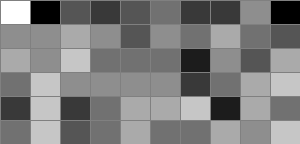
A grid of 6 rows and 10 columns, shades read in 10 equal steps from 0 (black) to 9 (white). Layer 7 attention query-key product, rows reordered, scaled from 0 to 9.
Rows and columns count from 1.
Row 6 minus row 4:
0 0 -2 -1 1 -1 2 2 -1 0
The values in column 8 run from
1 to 6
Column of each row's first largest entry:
1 3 3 2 2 2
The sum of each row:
30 46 45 50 45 50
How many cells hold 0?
2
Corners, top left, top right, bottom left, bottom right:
9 0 4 7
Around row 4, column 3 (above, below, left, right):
7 2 7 5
